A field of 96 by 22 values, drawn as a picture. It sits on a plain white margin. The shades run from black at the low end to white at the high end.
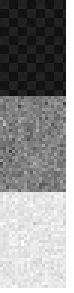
The table splits into 3 rows of 1 panel. Panel 1,1: very low, checkered, faint in contrast. Panel 2,1: middling, fine-grained. Panel 3,1: very high, fine-grained, faint in contrast.
